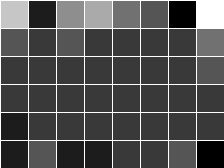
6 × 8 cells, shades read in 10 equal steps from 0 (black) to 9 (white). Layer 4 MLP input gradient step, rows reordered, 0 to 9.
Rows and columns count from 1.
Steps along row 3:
same same same same same same up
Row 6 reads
1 3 1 1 2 2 3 0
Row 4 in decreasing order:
2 2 2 2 2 2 2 2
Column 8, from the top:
9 4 3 2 2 0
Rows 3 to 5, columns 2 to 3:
2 2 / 2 2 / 2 2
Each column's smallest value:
1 1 1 1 2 2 0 0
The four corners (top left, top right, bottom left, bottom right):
7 9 1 0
